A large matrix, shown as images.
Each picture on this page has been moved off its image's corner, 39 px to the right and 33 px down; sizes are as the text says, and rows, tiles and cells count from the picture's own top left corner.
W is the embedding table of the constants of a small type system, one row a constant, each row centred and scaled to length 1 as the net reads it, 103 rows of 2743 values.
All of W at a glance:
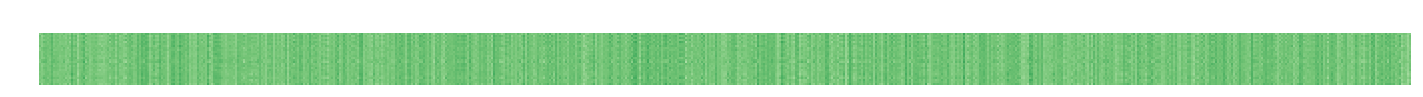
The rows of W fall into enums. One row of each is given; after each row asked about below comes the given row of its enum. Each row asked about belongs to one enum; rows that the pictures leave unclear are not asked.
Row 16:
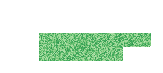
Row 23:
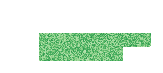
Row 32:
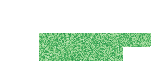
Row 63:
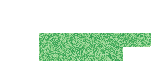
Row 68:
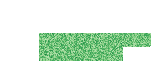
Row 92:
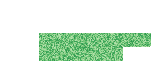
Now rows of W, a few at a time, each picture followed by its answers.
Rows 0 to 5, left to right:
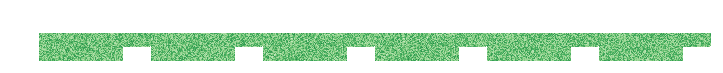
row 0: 92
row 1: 16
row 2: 32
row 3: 32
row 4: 23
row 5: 23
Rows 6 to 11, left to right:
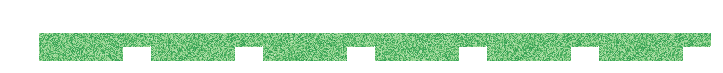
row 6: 63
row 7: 16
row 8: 32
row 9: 23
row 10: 16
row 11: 16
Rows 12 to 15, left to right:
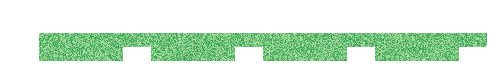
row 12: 63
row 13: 32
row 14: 23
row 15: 23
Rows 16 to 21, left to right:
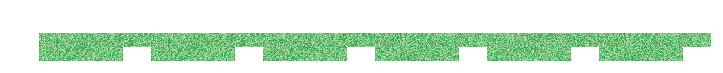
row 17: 16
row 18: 92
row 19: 32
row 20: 23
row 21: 32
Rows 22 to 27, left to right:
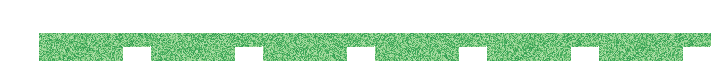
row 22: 92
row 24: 63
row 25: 63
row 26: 16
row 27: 16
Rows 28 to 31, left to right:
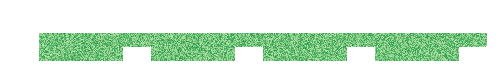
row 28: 32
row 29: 92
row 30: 68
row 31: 63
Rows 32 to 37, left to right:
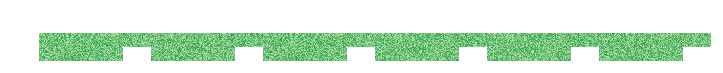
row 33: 92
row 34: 32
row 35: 23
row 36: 23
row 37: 68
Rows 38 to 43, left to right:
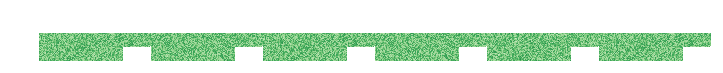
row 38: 16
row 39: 63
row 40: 16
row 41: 63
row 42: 32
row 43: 16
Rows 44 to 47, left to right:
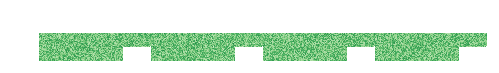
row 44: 92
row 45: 68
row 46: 23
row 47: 16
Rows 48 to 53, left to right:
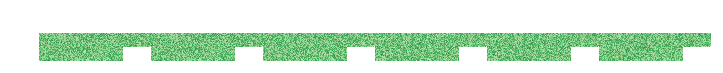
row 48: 23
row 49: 23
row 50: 63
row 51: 68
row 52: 68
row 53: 92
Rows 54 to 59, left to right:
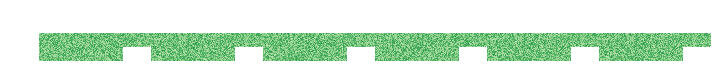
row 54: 63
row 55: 68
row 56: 32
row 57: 16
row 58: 68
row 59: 68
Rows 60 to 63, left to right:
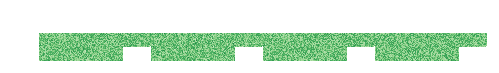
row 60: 23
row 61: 68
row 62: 23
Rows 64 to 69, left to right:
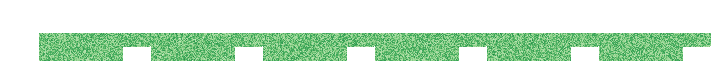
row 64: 23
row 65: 32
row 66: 16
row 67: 23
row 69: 63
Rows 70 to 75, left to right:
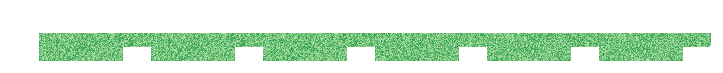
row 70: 16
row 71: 16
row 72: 92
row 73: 68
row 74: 23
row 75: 23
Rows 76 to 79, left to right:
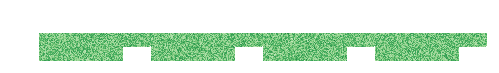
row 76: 23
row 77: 92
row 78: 32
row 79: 63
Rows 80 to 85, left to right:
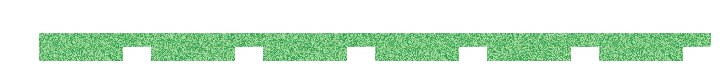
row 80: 63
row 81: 92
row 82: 92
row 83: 63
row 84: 32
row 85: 63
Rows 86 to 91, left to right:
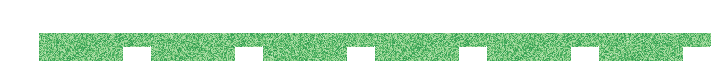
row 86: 16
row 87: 92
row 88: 68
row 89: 16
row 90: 16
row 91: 32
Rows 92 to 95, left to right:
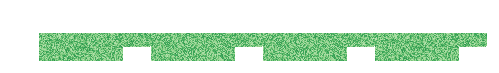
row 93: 63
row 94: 63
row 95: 92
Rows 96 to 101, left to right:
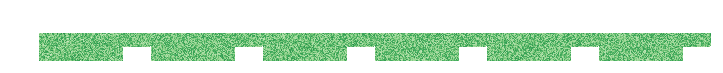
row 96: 32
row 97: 63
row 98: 92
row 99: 23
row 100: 16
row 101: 23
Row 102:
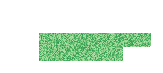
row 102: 16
